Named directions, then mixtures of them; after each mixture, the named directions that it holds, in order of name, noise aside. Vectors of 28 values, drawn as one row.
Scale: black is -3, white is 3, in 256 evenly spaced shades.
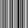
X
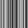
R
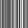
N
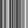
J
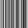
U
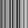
J, N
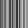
J, N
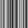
R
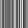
N, U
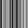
J, R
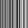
J, N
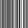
N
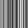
N, R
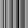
U, X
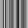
U, X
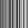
J, N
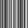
R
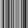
J, U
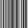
R, U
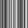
R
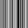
X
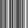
J, X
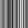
N, R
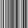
R, U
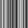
R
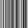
R, U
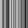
J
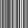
N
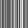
N
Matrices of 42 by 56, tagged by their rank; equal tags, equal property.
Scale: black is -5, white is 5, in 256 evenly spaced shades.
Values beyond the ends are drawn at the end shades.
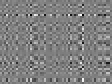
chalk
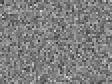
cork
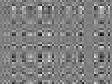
chalk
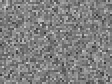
cork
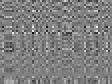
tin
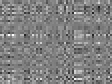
tin
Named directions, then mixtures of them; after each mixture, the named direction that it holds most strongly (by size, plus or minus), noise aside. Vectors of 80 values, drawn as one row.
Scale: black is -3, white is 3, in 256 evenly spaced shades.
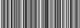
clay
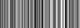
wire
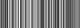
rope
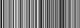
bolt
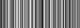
wire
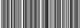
clay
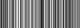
rope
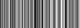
wire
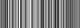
rope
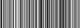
bolt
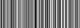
wire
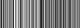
bolt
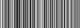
bolt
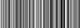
wire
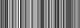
rope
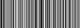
bolt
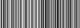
clay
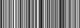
bolt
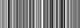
wire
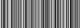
clay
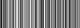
bolt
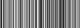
bolt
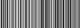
rope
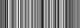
rope
